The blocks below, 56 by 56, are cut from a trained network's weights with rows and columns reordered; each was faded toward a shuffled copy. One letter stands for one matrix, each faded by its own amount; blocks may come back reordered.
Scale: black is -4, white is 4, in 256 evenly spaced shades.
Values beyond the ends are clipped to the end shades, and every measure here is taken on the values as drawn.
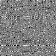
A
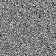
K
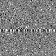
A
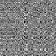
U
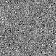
K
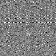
A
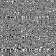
A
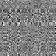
U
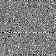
A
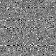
A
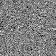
K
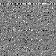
A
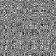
U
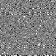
A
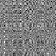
U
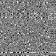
A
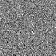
K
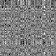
U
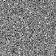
K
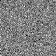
K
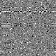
A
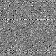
A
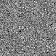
K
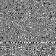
A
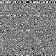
A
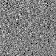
K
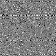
A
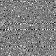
A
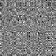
U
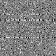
A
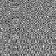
U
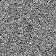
K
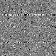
A
